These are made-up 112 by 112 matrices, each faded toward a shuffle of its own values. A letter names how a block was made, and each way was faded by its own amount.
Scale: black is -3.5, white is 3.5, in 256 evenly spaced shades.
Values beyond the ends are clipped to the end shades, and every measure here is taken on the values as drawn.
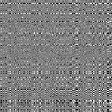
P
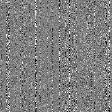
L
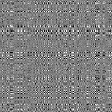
P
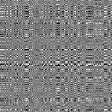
P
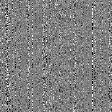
L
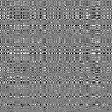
P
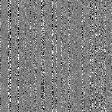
L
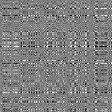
P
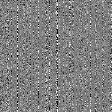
L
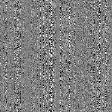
L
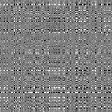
P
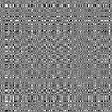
P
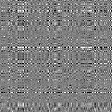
P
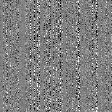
L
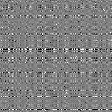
P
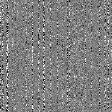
L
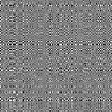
P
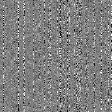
L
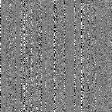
L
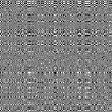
P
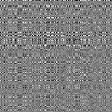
P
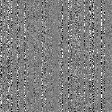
L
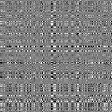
P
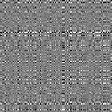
P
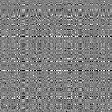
P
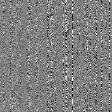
L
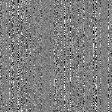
L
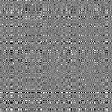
P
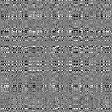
P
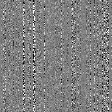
L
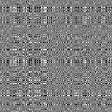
P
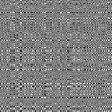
P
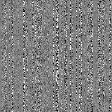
L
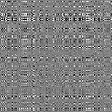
P
